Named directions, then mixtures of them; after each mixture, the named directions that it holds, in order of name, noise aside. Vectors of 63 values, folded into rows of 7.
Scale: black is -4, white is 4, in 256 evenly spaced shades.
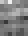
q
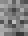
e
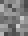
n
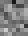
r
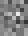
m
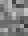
q, r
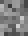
n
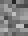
n, r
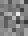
m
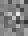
m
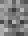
e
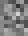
m, r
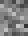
n, r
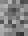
e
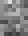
n, q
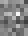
m, q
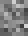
r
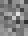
m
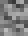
m, r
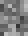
n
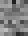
e, r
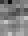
q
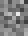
m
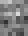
m, q
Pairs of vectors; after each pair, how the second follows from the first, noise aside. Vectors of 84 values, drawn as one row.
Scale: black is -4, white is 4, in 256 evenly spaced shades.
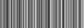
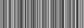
wrapped around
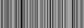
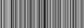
wrapped around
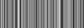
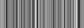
wrapped around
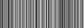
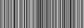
wrapped around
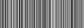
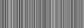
shrunk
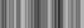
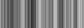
wrapped around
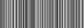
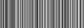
wrapped around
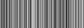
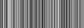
wrapped around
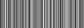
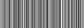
wrapped around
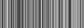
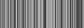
wrapped around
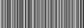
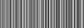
wrapped around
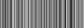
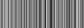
wrapped around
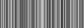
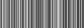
wrapped around
